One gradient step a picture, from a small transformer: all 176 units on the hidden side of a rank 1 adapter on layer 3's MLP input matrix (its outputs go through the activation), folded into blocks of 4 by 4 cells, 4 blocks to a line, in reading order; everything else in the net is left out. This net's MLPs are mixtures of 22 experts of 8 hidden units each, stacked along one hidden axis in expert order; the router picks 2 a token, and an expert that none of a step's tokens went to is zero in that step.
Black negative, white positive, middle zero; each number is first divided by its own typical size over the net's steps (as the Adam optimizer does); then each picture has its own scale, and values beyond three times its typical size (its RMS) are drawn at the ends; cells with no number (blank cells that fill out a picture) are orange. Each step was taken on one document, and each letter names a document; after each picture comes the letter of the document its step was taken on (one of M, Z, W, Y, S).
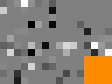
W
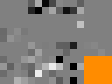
W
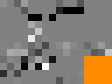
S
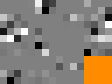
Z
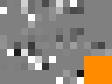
S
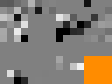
Z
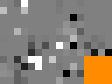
W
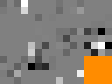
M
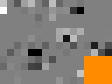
M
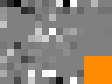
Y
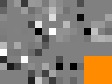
Y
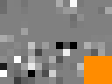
W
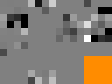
Z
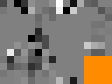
S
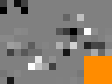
W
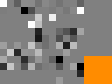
Y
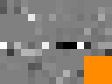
M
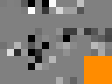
S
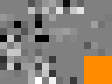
Y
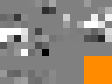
Z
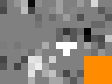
W
